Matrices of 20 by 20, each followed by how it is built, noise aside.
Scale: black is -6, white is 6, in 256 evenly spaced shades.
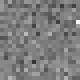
noise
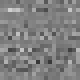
uneven rows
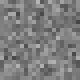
noise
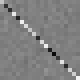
diagonal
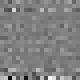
uneven rows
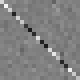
diagonal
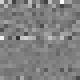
uneven rows
